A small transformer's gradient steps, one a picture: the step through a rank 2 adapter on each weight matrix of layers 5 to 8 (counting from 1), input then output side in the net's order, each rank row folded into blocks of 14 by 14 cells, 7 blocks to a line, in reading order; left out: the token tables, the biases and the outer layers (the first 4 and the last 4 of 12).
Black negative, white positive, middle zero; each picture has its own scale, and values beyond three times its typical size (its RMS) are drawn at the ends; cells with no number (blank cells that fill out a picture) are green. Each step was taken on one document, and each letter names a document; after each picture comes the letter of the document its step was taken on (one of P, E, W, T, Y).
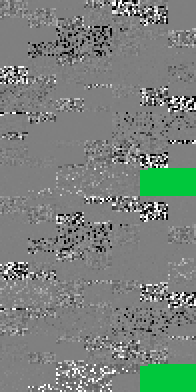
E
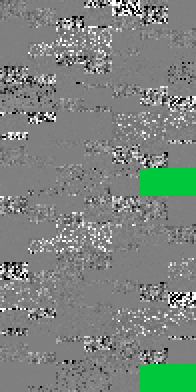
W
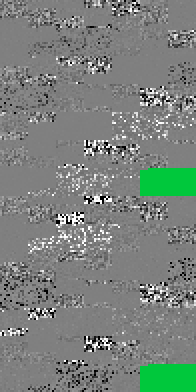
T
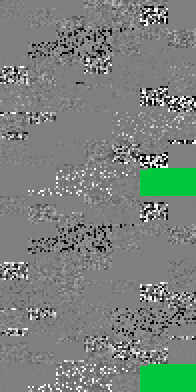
E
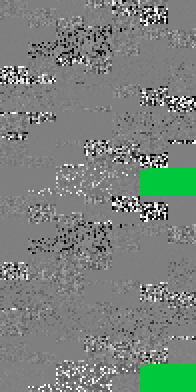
E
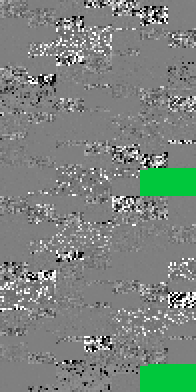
W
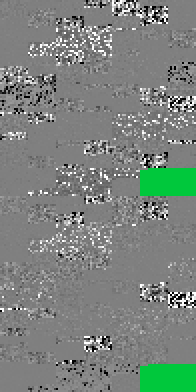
W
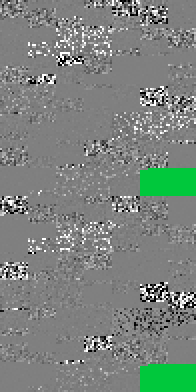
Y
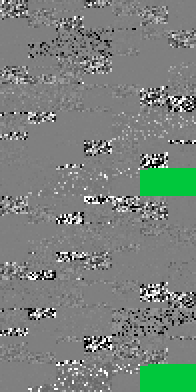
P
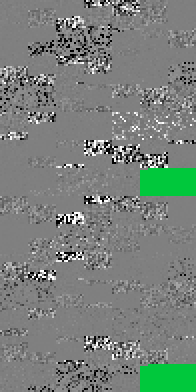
T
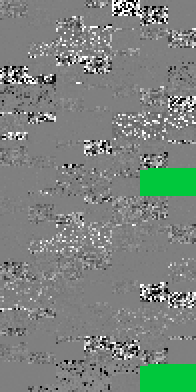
W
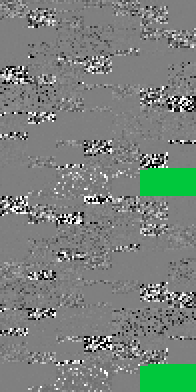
P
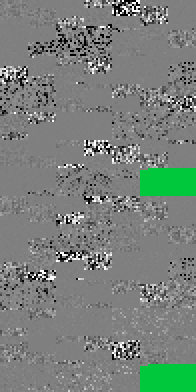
T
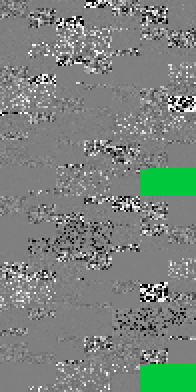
Y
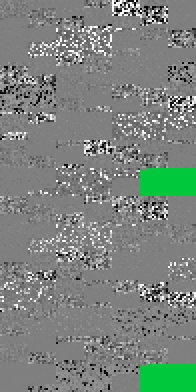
W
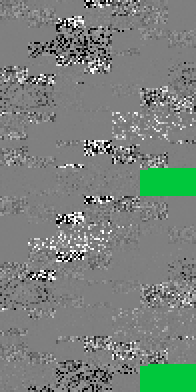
T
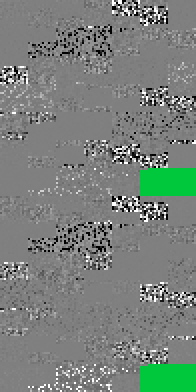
E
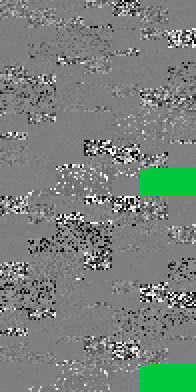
P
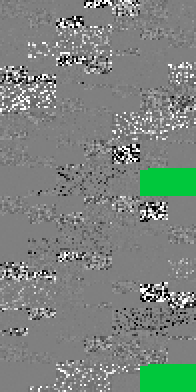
Y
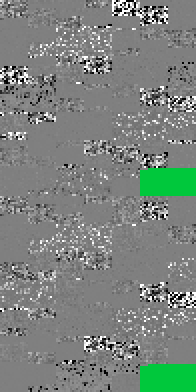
W
